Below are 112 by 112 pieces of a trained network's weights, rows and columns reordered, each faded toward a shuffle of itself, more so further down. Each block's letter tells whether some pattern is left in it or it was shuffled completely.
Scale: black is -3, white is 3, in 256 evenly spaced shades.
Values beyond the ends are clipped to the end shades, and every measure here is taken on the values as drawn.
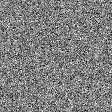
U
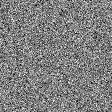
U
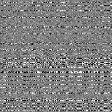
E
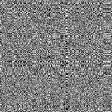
E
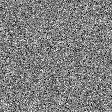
U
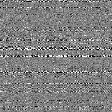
E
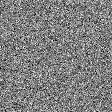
U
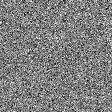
U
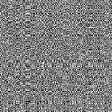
E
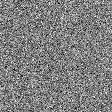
U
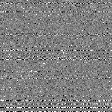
E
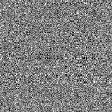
E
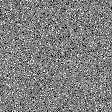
U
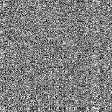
E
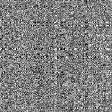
E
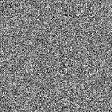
E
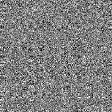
E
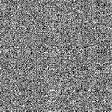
E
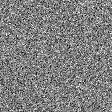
U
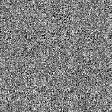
E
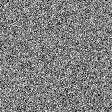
U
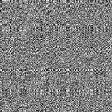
E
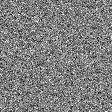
U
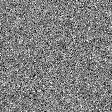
U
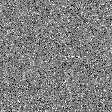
U
